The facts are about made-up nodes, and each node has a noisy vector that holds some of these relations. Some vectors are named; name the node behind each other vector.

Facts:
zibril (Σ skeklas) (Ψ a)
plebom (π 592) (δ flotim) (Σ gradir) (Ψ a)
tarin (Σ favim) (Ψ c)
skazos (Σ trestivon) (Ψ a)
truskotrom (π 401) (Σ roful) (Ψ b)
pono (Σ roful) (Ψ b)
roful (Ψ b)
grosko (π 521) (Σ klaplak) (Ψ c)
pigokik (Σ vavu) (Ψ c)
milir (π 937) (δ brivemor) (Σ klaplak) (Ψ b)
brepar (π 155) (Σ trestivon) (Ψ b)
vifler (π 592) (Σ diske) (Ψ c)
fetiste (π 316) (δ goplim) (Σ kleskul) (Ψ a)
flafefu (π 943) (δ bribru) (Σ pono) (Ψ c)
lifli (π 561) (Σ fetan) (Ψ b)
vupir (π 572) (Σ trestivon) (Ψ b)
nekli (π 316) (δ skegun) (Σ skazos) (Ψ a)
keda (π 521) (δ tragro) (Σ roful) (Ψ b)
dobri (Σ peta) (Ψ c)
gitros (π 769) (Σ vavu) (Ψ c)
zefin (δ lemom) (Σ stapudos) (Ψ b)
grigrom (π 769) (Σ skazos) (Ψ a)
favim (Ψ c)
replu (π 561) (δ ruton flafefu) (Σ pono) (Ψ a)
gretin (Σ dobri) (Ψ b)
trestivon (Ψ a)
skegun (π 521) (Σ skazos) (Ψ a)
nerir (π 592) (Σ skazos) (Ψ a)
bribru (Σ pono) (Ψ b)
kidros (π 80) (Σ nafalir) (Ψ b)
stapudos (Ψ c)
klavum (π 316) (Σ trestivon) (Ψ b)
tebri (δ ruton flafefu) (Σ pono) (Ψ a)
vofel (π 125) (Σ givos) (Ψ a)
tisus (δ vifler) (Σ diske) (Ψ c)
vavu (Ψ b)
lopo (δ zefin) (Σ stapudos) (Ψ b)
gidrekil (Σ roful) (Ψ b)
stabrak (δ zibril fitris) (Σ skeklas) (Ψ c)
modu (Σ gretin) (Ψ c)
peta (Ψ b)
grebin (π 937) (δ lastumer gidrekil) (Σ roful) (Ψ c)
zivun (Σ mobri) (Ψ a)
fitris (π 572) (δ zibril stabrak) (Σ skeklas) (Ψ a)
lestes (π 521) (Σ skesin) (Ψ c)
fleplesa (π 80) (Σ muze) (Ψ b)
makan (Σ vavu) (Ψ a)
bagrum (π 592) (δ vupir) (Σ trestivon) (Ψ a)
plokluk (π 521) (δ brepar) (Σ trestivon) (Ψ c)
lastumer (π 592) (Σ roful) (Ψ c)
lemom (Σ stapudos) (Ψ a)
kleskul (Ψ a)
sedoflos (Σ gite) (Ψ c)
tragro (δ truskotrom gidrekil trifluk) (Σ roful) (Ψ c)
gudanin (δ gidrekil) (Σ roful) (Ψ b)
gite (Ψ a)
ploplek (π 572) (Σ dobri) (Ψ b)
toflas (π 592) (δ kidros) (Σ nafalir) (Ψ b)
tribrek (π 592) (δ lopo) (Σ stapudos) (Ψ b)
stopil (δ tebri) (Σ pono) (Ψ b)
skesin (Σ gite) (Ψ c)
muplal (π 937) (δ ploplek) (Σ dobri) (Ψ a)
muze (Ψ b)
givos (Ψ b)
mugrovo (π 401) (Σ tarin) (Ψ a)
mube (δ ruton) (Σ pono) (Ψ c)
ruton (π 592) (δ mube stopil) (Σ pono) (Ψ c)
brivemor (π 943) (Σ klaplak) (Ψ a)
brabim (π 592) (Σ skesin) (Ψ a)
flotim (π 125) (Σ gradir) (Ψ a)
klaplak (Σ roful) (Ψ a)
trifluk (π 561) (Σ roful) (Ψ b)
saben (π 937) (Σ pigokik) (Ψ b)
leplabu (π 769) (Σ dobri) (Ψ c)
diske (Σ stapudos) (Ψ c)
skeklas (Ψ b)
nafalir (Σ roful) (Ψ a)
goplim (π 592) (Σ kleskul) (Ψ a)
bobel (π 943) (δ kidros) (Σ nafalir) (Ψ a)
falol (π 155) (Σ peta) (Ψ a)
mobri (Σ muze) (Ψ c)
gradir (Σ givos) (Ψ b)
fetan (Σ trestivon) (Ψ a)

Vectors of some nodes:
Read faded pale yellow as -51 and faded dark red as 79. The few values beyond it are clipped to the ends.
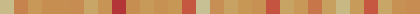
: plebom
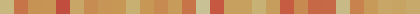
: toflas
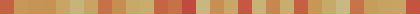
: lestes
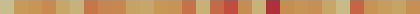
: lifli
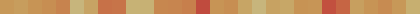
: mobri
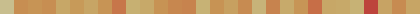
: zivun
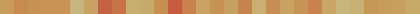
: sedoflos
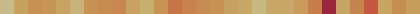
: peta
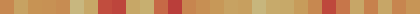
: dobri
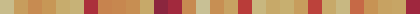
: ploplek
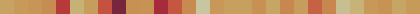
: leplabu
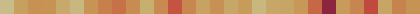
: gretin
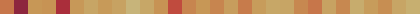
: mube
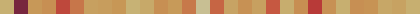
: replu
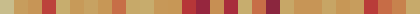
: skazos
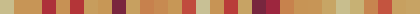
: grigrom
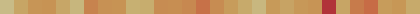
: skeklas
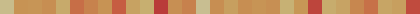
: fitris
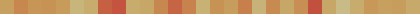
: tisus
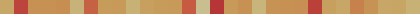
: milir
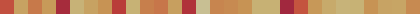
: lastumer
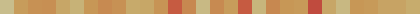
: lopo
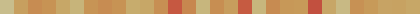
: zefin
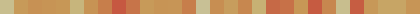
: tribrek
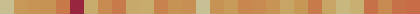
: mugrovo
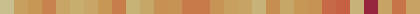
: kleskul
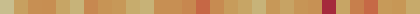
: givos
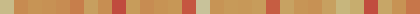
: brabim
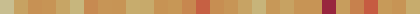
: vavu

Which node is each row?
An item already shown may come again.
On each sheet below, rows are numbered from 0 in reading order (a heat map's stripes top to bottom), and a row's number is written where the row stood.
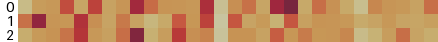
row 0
nekli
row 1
flafefu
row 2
gitros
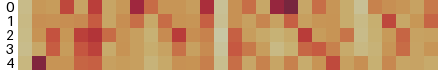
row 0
nekli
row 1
goplim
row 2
kidros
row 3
truskotrom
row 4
tebri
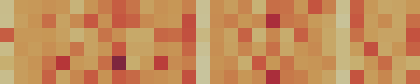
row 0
tribrek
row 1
klavum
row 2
lestes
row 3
vofel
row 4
gitros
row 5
klavum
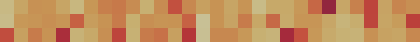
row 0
gretin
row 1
flotim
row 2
lastumer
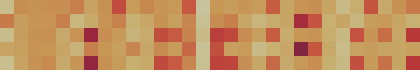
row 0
brabim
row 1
tragro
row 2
vupir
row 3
keda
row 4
vupir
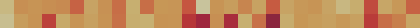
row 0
goplim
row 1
skazos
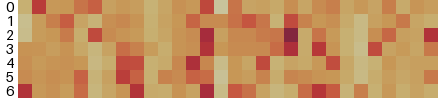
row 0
bobel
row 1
brepar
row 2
skegun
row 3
plokluk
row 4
modu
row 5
vifler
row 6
grebin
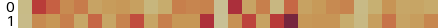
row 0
bribru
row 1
nerir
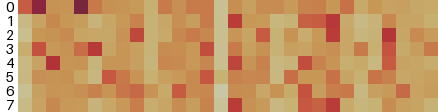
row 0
ruton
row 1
gudanin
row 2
falol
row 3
brivemor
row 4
gidrekil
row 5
saben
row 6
fleplesa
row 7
gudanin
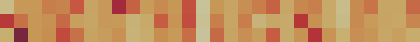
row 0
fetiste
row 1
grosko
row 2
replu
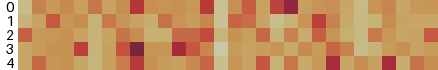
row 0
bagrum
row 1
trifluk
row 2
lestes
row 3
leplabu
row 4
muplal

